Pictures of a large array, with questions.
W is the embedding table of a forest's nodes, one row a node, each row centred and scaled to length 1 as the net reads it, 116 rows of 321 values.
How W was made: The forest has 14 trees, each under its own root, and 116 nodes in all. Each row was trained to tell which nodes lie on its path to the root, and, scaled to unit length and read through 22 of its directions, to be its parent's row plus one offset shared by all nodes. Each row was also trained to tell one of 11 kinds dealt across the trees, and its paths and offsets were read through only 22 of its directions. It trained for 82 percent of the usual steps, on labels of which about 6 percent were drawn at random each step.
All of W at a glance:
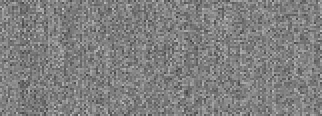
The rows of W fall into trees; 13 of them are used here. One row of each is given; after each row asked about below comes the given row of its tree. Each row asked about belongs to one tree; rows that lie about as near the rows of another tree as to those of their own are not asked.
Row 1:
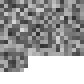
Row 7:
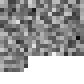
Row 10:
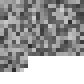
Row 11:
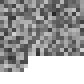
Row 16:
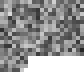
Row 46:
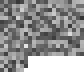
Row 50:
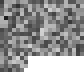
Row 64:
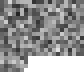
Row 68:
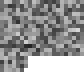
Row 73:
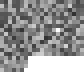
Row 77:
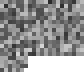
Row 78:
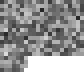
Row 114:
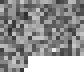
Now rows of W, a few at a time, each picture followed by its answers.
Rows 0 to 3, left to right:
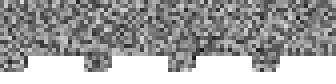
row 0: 114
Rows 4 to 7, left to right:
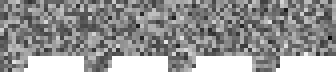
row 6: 16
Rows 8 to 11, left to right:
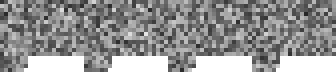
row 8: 114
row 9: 114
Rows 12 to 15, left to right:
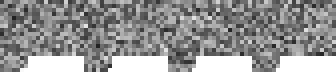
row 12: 68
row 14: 16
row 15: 114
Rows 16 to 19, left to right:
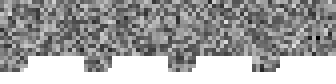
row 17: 78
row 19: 78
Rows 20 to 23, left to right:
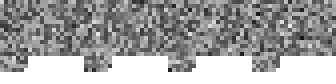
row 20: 7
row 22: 16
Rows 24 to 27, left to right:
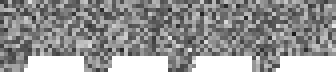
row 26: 7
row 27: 68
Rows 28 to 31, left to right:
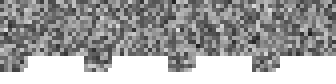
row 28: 78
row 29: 11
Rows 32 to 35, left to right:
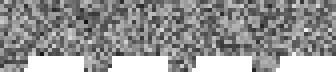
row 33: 7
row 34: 78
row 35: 73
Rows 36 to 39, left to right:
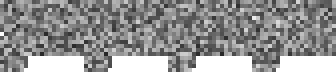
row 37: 114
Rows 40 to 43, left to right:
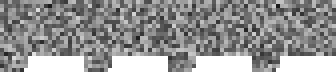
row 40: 114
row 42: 16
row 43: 16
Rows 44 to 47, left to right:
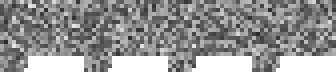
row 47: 78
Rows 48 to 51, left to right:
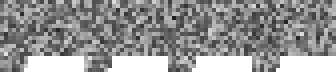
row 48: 78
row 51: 73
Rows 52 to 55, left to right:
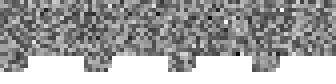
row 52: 73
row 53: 73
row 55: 73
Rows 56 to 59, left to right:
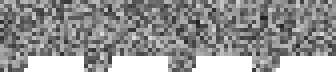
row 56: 78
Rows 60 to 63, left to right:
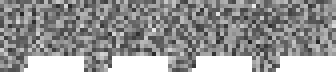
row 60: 7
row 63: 68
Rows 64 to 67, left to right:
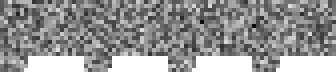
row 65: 73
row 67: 16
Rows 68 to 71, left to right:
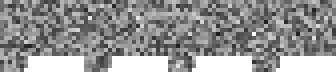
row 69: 7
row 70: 16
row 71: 7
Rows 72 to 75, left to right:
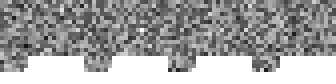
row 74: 7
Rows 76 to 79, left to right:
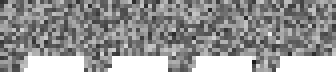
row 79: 114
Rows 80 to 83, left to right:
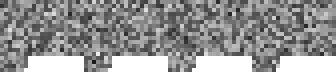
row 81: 73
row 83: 114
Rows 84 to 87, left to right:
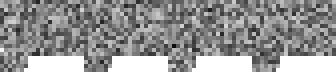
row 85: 114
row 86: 73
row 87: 16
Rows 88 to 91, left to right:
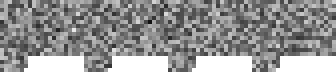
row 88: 46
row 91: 46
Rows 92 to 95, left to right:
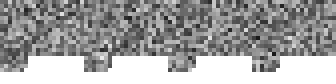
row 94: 7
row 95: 78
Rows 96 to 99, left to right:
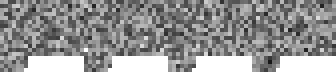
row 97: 7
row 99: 7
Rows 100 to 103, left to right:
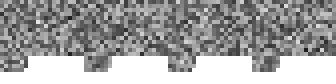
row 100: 114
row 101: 50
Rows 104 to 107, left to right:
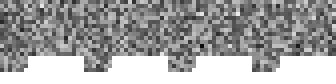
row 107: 16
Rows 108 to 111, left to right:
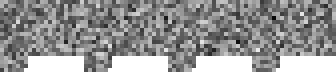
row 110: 16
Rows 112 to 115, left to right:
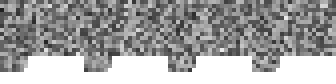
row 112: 73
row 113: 73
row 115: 46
